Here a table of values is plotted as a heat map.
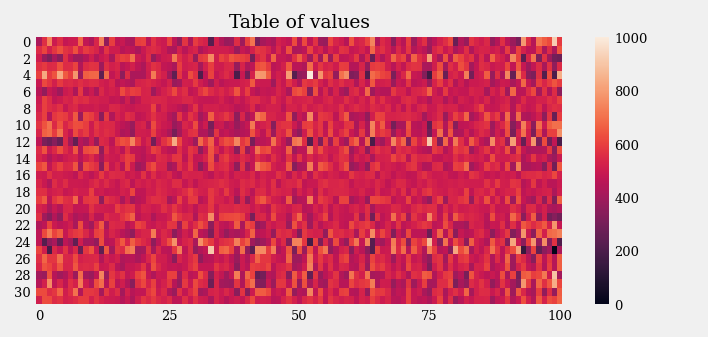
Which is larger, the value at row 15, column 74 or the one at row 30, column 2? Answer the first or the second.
the second
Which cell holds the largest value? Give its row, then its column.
4, 52
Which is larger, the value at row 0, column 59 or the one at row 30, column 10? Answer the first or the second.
the second
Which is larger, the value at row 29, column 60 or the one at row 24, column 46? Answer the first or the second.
the first
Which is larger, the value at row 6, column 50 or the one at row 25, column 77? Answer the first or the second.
the first
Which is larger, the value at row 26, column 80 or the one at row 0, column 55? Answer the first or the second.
the first
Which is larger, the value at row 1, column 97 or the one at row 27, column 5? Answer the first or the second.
the second
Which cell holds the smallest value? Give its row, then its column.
25, 99
